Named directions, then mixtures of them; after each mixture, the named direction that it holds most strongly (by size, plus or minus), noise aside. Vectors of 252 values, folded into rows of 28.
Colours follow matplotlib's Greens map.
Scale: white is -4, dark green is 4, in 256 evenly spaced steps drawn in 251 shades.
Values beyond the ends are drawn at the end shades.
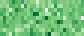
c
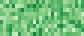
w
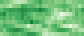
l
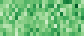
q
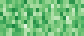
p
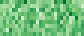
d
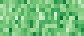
d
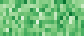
d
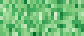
w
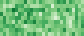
p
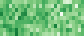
q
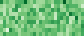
d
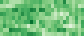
l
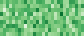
p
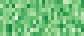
w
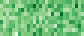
w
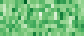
d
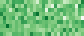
c
